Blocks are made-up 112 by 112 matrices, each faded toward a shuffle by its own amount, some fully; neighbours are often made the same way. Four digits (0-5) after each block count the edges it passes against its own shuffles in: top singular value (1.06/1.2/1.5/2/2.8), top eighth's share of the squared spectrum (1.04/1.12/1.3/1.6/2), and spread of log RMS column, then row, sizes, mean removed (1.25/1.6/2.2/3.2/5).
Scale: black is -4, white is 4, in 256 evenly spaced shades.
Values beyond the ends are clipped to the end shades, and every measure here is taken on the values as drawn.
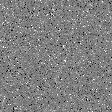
1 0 0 0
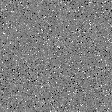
2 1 0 0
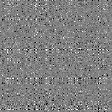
5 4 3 3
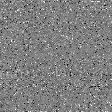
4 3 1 2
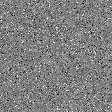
2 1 0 0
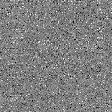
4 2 0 1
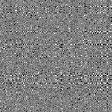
5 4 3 3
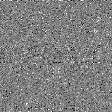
4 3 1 2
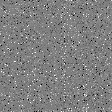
1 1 1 1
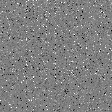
1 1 1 0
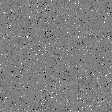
2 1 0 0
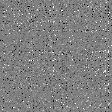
2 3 2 2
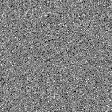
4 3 1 1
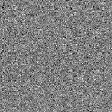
4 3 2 2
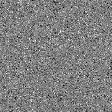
3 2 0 1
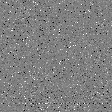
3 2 0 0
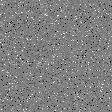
2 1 0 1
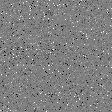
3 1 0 0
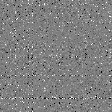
4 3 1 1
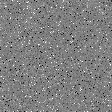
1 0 0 0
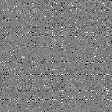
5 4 2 3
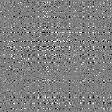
5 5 3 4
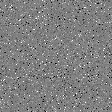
2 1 0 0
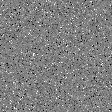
0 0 0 0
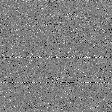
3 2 0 2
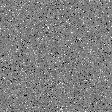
0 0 0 0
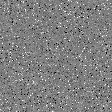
0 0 0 0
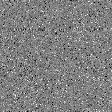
3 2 0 1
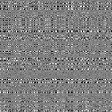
5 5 3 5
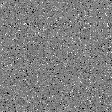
3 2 1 0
